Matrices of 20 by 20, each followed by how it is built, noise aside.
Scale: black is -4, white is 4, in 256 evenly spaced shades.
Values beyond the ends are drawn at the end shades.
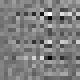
low rank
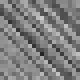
Toeplitz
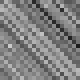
Toeplitz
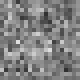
low rank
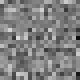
low rank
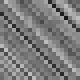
Toeplitz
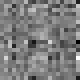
low rank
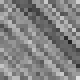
Toeplitz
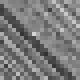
Toeplitz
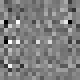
low rank
